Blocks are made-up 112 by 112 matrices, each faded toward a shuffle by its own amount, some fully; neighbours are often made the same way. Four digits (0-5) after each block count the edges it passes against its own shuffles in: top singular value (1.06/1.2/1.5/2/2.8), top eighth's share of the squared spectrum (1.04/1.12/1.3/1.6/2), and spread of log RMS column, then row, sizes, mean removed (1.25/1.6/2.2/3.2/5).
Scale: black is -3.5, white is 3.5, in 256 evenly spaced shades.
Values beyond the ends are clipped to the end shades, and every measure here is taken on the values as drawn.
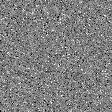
0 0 0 1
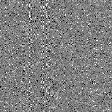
4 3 3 1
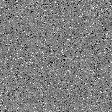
2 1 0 0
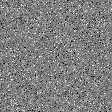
1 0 0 0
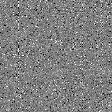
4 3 2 1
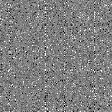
4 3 2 1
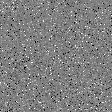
0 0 0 0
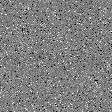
0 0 0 0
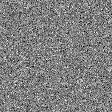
0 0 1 0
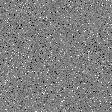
0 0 0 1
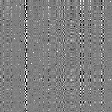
5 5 4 3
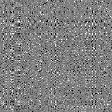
5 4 3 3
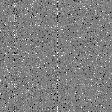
4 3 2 1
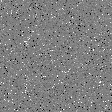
0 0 0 0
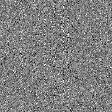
1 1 3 0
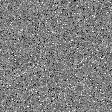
0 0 0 0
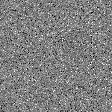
0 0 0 0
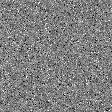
0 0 0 0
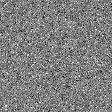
0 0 0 1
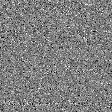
0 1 0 2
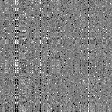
5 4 3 2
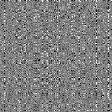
5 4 3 3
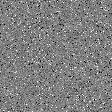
2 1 0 0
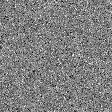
1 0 0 0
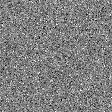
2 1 0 0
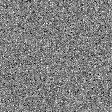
2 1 0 0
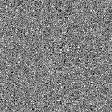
3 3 1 1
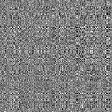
5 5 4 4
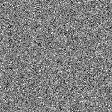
3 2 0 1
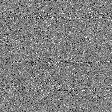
1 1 0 2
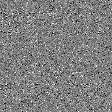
1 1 0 2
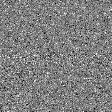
0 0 0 2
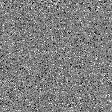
0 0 0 1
